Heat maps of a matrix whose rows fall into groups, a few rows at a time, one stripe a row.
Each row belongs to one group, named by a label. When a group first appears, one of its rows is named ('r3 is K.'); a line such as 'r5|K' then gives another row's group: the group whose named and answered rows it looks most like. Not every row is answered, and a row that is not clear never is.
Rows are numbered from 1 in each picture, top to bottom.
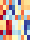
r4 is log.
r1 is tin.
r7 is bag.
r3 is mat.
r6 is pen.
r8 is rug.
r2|log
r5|pen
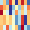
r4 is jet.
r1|rug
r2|log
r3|log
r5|jet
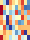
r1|rug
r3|log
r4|rug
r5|tin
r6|mat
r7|jet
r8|pen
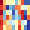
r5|pen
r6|pen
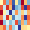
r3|log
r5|log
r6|tin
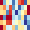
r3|tin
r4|bag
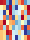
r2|tin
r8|tin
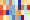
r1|tin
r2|log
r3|mat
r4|log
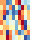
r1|mat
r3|mat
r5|jet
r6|jet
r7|tin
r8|pen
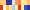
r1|mat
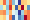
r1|tin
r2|rug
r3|tin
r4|tin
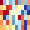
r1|log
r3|pen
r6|jet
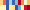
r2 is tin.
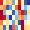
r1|pen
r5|log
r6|log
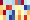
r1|log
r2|pen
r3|mat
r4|mat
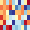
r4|pen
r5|tin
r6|bag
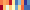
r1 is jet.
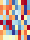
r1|rug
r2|jet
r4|rug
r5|bag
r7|mat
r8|pen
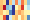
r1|rug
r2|mat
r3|mat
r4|rug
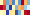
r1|rug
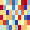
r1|rug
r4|pen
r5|tin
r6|mat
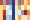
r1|log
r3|tin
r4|mat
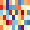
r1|tin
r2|mat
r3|rug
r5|pen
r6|log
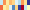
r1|rug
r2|log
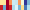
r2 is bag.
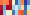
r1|jet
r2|bag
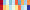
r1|log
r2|pen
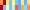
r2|log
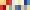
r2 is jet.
